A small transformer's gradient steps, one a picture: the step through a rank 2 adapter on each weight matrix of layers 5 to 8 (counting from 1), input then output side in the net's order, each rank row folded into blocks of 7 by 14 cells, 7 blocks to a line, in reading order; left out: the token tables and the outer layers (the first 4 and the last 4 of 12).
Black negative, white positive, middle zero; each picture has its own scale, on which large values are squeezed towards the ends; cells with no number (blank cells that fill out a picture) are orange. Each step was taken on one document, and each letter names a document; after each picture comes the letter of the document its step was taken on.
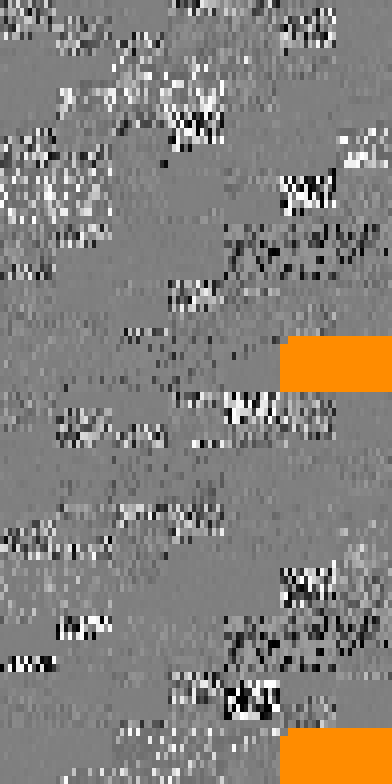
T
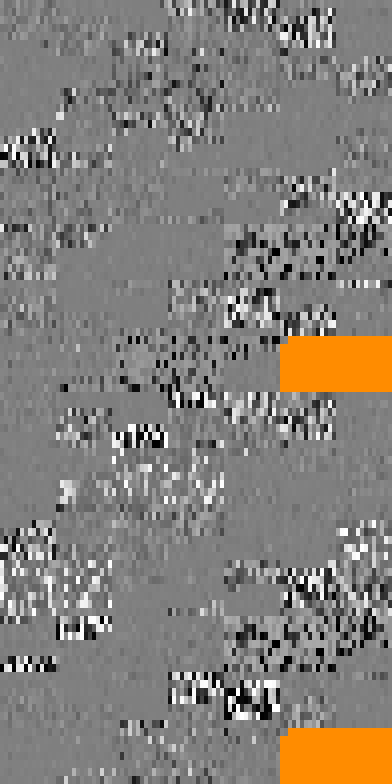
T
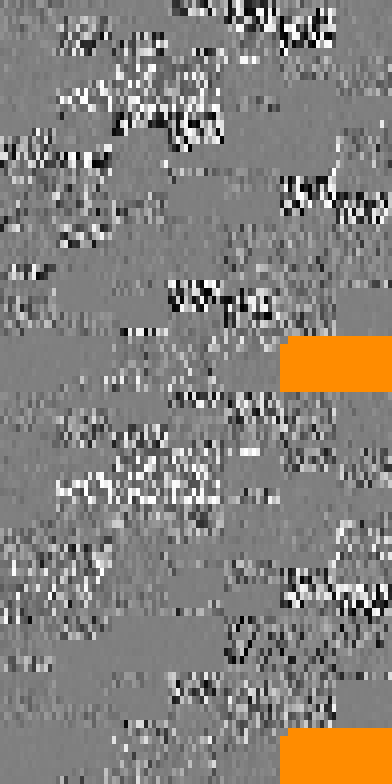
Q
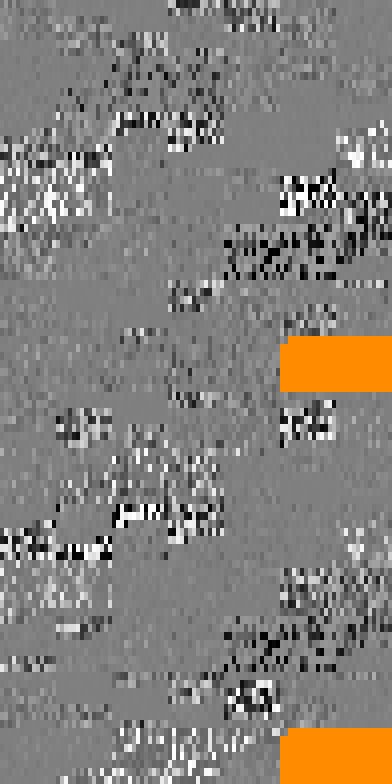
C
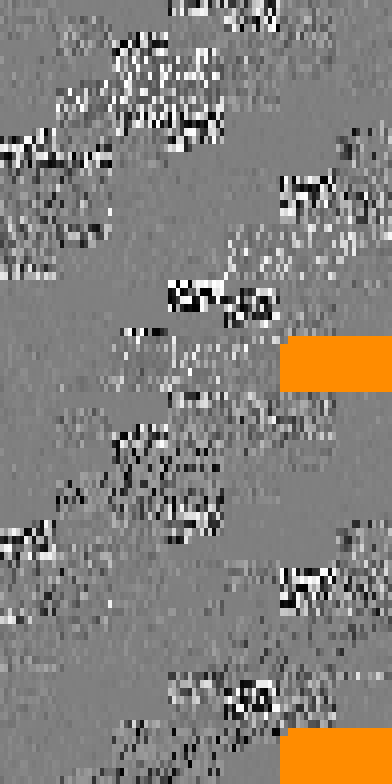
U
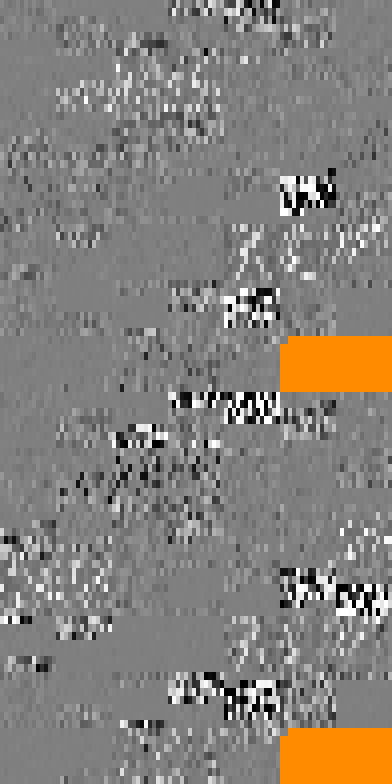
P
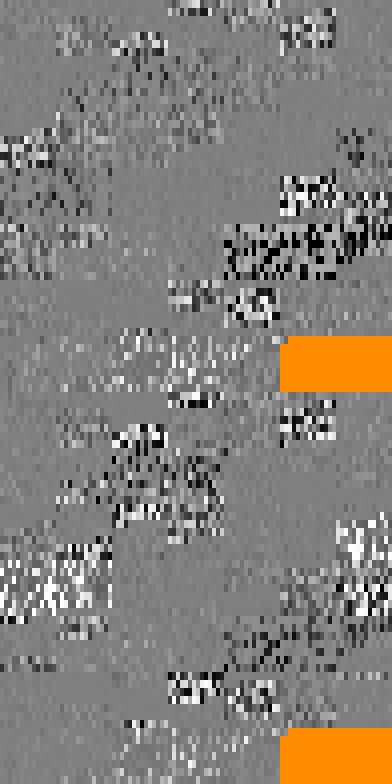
C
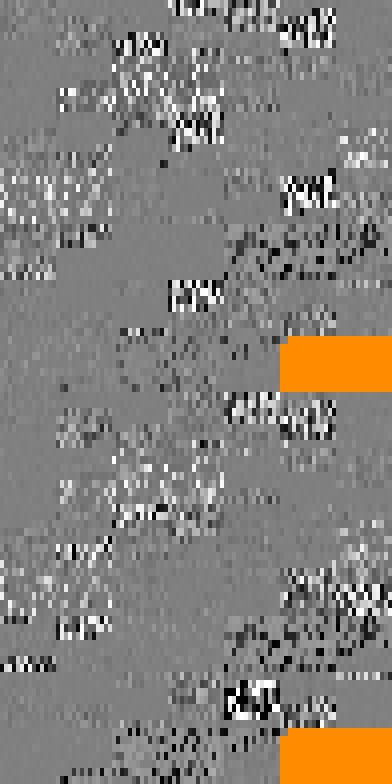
T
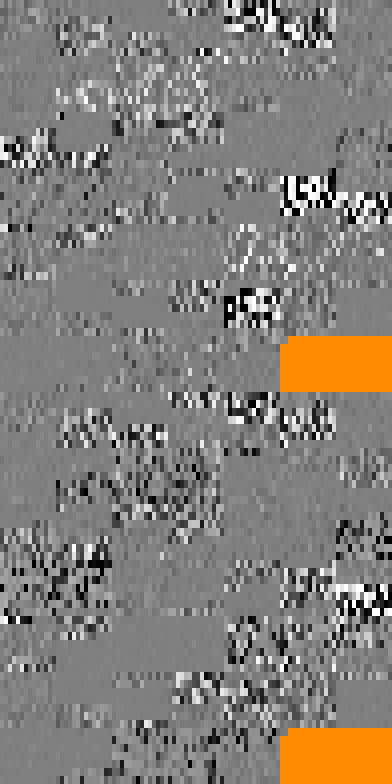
Q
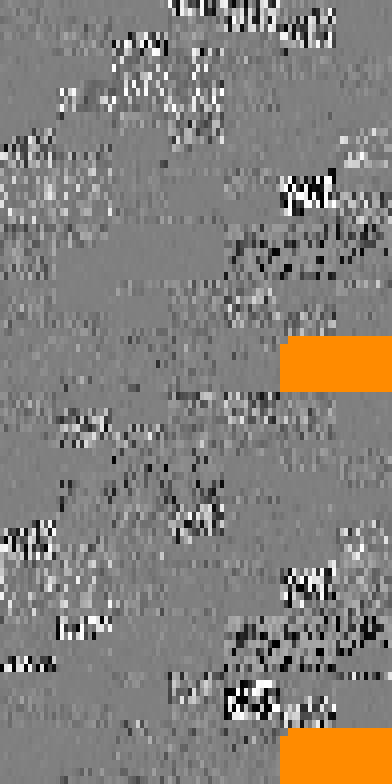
T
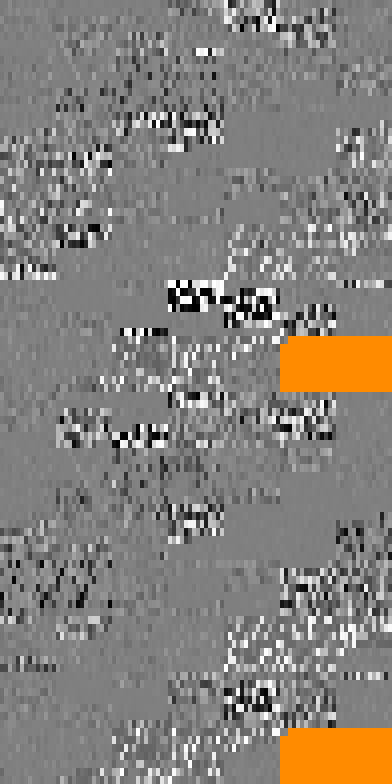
U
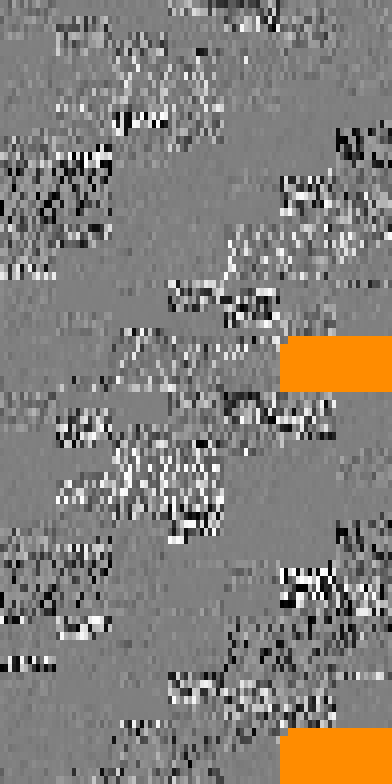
U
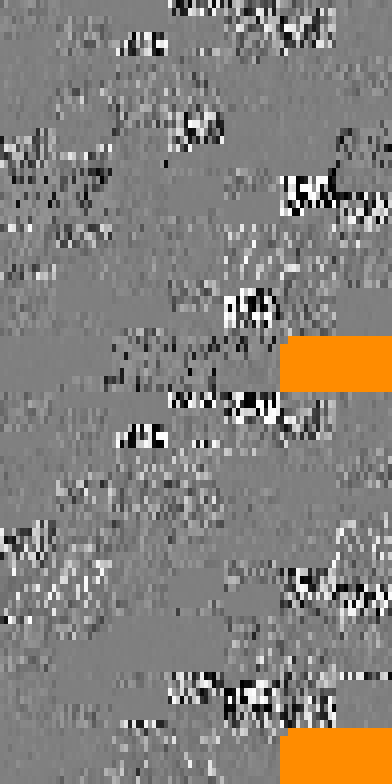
Q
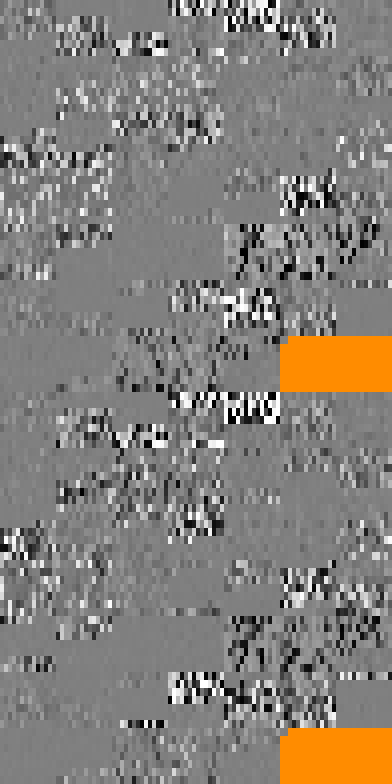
P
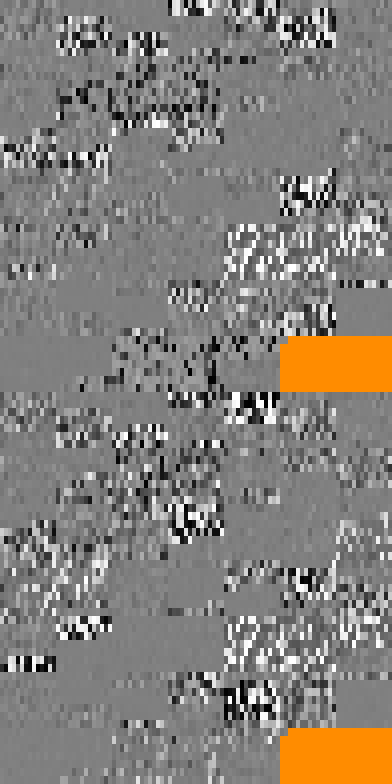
Q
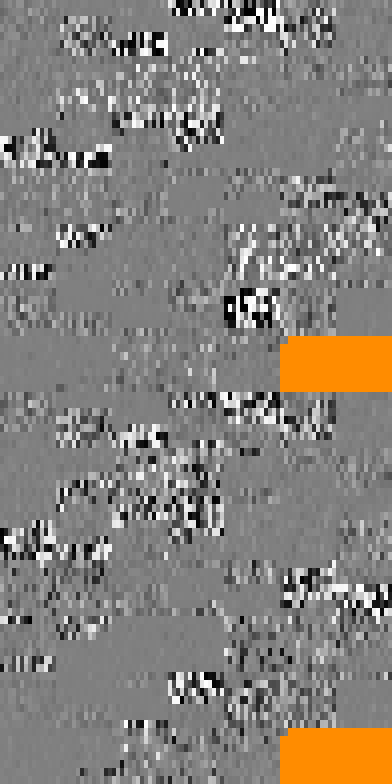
Q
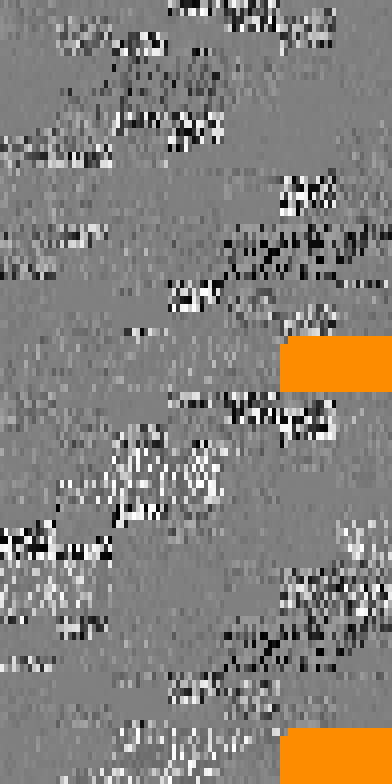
C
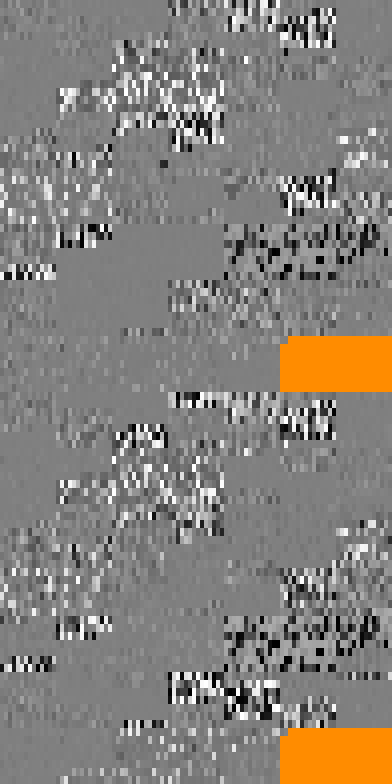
T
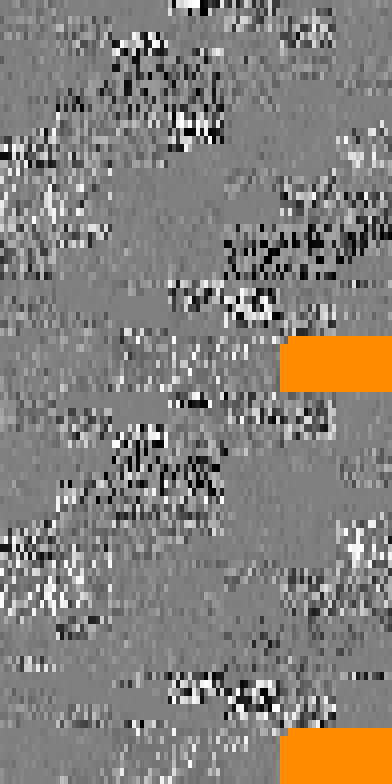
C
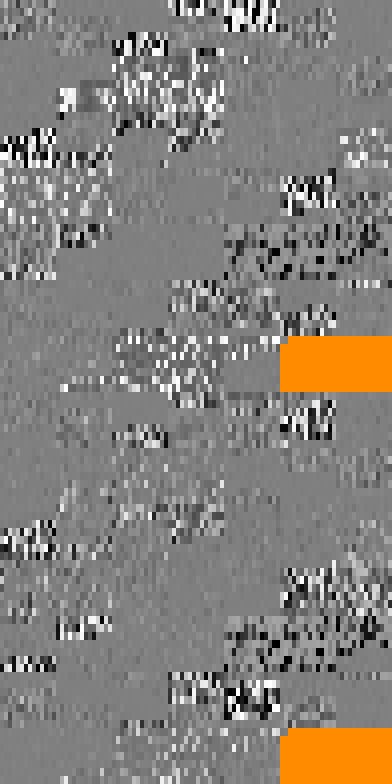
T
